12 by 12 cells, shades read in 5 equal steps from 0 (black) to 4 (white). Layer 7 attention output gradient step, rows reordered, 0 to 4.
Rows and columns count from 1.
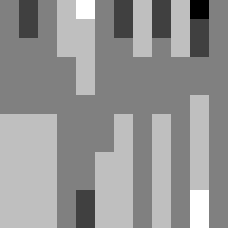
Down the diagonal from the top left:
2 1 2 2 3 2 3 2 3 2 4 2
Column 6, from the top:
2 2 2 2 2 2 2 2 3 3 3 3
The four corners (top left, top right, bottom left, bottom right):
2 2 3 2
